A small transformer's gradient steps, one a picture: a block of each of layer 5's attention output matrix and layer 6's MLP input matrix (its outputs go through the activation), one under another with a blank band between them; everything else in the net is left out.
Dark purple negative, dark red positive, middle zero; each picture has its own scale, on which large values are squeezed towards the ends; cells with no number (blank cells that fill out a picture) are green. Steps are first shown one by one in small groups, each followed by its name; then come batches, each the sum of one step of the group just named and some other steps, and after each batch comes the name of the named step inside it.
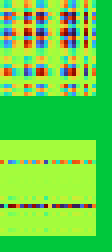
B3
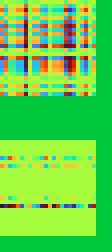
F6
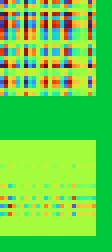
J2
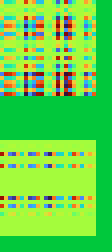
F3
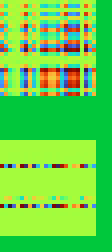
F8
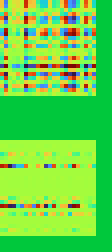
F6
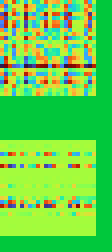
J2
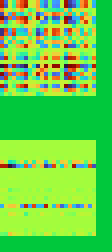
B3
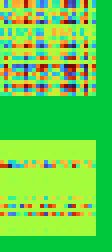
B3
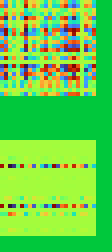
F8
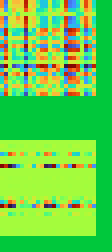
F8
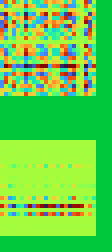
J2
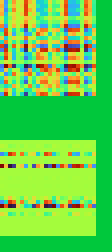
F8
